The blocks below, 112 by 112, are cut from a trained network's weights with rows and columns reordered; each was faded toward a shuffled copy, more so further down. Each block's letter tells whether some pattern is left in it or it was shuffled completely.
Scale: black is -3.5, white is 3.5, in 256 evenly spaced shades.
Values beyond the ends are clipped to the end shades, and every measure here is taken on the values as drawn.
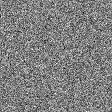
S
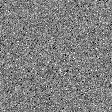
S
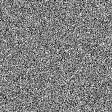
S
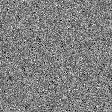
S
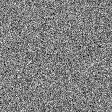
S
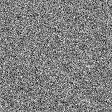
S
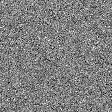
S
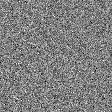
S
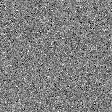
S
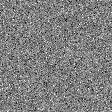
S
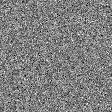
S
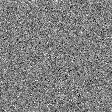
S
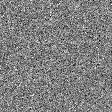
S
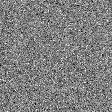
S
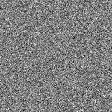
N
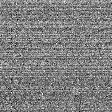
N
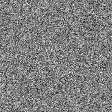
N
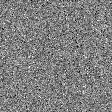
S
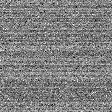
N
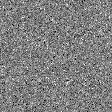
N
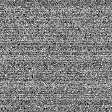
N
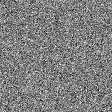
S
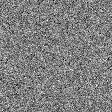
S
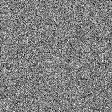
N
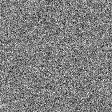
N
